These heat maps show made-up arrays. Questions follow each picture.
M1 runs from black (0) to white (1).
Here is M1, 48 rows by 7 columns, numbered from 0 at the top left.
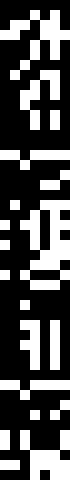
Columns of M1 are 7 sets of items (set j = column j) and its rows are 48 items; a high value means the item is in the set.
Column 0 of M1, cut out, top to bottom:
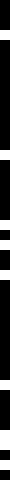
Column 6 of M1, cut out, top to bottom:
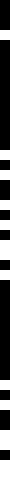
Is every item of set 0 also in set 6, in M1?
yes
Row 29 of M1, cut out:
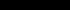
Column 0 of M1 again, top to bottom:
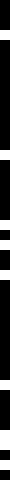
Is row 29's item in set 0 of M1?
no
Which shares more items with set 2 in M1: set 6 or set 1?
set 6
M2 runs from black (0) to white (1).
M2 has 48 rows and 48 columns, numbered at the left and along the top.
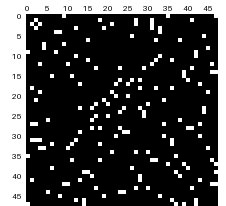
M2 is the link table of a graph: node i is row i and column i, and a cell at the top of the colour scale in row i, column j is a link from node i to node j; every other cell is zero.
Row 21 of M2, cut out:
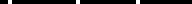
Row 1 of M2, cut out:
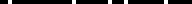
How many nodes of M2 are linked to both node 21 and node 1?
1
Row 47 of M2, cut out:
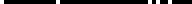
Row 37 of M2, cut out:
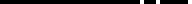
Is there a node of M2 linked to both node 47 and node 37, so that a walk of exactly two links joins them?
yes
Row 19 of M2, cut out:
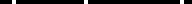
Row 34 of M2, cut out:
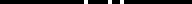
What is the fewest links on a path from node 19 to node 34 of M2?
2
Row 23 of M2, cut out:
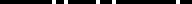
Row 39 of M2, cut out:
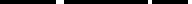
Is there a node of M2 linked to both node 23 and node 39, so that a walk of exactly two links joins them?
no
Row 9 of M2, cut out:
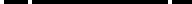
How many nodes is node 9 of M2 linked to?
3
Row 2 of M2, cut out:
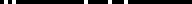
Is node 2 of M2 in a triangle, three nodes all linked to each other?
yes
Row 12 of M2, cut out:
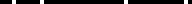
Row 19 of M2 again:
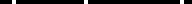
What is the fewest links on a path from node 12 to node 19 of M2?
2
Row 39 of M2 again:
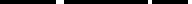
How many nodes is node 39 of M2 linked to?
4
